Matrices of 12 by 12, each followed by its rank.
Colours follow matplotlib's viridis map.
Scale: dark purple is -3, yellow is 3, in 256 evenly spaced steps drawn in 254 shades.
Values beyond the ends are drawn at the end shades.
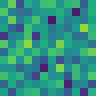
full rank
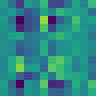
two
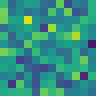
full rank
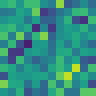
full rank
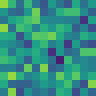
full rank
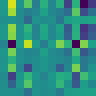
two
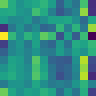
two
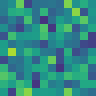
full rank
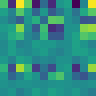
two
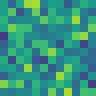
full rank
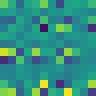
two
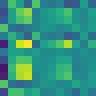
two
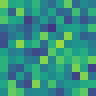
full rank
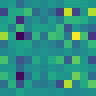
two
